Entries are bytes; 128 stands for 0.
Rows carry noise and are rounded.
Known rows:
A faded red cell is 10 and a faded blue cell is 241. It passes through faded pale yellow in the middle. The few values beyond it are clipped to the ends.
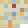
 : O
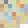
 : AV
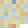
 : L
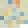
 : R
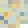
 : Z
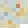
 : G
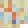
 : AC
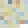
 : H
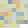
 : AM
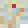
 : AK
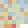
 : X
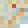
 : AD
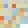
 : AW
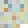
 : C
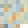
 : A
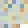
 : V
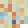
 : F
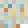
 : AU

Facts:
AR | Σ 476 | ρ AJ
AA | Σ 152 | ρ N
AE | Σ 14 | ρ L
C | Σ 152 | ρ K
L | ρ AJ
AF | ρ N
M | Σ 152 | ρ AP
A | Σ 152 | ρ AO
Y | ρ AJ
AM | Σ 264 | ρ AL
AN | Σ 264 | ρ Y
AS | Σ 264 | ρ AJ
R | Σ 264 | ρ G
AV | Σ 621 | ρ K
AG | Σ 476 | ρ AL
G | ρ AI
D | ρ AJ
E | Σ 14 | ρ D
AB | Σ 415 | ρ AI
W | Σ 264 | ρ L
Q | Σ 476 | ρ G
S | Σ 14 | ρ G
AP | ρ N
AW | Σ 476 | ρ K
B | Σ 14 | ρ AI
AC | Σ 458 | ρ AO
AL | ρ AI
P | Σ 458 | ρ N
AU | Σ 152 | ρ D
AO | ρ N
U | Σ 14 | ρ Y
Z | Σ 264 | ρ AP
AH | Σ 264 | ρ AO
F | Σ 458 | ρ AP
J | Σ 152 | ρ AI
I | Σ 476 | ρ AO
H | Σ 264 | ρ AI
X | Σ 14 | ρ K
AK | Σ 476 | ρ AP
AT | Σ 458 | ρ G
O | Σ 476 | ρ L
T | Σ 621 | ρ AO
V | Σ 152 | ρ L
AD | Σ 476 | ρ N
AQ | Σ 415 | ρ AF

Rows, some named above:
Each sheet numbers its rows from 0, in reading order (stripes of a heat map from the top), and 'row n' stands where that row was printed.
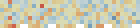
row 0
AE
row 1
AW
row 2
D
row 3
M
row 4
AH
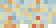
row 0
S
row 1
U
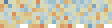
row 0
AV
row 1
E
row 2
X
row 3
AA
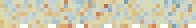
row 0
K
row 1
AI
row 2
E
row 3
T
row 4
L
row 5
AP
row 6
J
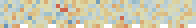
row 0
AA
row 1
AS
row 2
AT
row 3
L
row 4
B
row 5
K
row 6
N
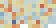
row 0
F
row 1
Q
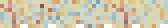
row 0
P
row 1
AG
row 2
W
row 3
V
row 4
P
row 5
AJ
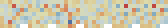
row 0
I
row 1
AL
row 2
F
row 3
AO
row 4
AR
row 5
AR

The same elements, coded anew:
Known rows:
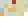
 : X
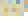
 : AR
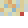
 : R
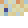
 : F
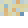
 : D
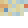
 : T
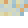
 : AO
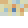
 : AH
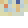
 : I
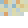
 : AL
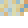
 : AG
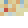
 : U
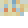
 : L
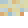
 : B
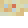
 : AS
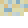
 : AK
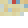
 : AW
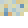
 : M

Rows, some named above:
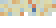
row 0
B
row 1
AC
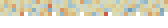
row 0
H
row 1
AT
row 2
V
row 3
S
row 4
AB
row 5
AU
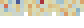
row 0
I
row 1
AV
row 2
AU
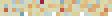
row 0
Y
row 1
AV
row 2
U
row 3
W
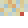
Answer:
R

